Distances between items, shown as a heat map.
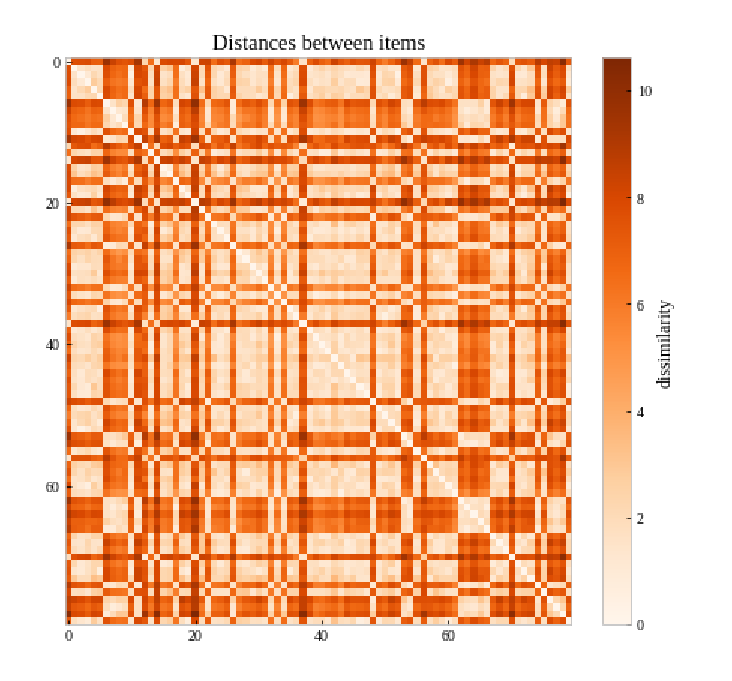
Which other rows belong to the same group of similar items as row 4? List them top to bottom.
1, 2, 3, 5, 10, 13, 15, 16, 18, 19, 21, 23, 24, 25, 27, 28, 29, 30, 31, 33, 35, 36, 38, 39, 40, 41, 42, 43, 44, 45, 46, 47, 49, 50, 51, 52, 55, 57, 58, 59, 60, 61, 67, 68, 69, 71, 72, 73, 75, 79
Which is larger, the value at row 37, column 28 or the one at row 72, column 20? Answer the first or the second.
the second
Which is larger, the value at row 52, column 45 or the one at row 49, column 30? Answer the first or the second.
the second
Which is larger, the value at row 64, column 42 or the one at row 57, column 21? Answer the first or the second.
the first
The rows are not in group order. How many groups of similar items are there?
3
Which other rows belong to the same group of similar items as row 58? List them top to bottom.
1, 2, 3, 4, 5, 10, 13, 15, 16, 18, 19, 21, 23, 24, 25, 27, 28, 29, 30, 31, 33, 35, 36, 38, 39, 40, 41, 42, 43, 44, 45, 46, 47, 49, 50, 51, 52, 55, 57, 59, 60, 61, 67, 68, 69, 71, 72, 73, 75, 79
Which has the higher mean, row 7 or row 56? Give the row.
56
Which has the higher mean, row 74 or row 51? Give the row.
74
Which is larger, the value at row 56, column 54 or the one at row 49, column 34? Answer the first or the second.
the first
